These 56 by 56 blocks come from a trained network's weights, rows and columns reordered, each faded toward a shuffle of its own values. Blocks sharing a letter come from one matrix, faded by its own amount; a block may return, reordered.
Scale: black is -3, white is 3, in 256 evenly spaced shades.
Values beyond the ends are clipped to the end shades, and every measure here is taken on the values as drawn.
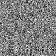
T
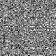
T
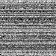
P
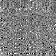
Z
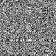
T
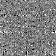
Z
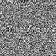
T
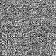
T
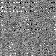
Z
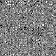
Z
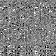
Z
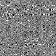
Z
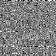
Z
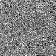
T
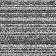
P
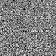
T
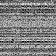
P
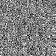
T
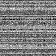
P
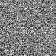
T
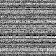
P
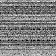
P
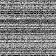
P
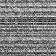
P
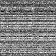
P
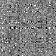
Z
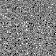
Z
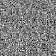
Z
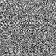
T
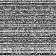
P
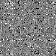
Z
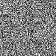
T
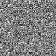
T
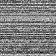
P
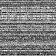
P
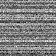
P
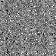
Z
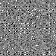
Z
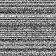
P
